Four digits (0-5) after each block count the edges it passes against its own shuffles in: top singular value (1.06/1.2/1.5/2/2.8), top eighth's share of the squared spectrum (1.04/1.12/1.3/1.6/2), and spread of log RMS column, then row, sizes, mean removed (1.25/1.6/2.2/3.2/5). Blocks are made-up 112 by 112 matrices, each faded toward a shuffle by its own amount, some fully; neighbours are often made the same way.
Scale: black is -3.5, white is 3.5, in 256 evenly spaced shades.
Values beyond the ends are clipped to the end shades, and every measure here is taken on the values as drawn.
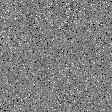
0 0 0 0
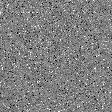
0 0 0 0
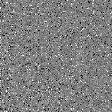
4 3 2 1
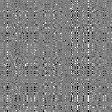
5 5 4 3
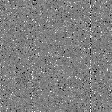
4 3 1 0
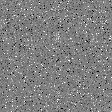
2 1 0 0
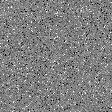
0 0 0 0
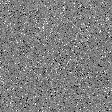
2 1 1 0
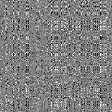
5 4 3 3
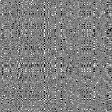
5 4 3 3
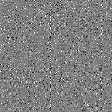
4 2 1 1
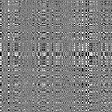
5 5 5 4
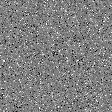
0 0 0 0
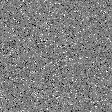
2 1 0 0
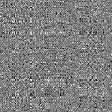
5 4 3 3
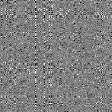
5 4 3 3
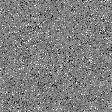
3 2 0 0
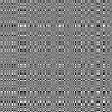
5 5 5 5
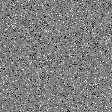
2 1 0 0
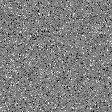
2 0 0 0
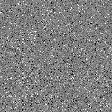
4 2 1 1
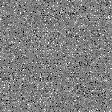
3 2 1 0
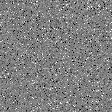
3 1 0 0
